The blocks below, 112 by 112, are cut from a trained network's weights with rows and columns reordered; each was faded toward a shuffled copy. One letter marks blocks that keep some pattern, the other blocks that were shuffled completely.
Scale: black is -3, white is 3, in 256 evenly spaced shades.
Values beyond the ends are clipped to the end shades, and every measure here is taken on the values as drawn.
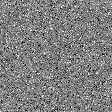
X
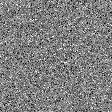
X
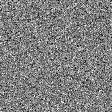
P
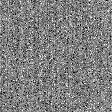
P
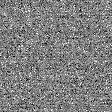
P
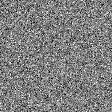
P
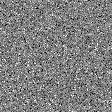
X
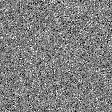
X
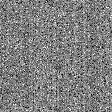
P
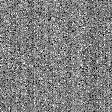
P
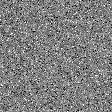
X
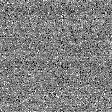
P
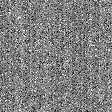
P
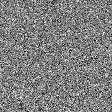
P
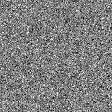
P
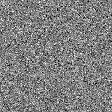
P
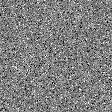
X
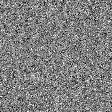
P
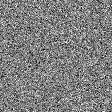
P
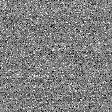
P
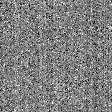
P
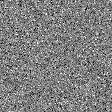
X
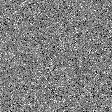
X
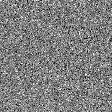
P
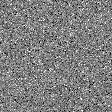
X
